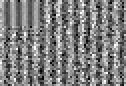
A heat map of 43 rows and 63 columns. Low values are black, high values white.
No single row or column stands out from its neighbours. On average the colour sits 50% of the way up the scale. An odd patch, calmer than its surroundings, sits in the top left. Stripes running up and down repeat 11 times from left to right. The histogram is bell-shaped. The top left is the smoothest part.
